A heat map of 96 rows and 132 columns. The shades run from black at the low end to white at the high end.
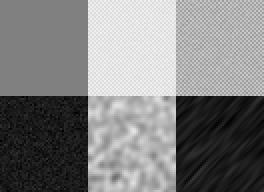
The table splits into 2 rows of 3 panels. Panel 1,1: middling, flat. Panel 1,2: very high, checkered, faint in contrast. Panel 1,3: high, checkered. Panel 2,1: very low, fine-grained, faint in contrast. Panel 2,2: high, blotchy. Panel 2,3: very low, slanting up to the right, faint in contrast.
